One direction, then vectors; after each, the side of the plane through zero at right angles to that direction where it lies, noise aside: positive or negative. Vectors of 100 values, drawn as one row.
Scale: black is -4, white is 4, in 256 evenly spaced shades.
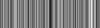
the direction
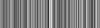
negative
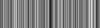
positive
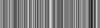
negative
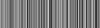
positive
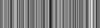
positive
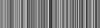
positive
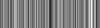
positive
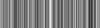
negative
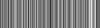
positive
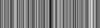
positive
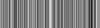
negative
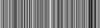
negative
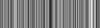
positive
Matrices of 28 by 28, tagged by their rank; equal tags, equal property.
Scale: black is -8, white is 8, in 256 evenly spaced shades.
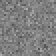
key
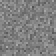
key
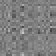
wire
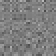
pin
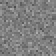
key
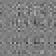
wire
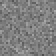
key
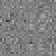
pin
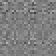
wire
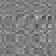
wire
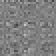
pin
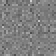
pin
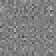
pin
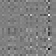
wire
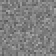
key
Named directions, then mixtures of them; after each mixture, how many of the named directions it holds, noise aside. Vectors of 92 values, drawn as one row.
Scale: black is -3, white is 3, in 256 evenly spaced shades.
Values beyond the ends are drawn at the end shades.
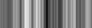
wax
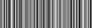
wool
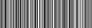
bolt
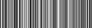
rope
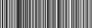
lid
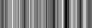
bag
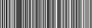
two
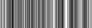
two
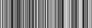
three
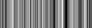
two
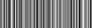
one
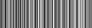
one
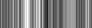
two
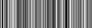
two
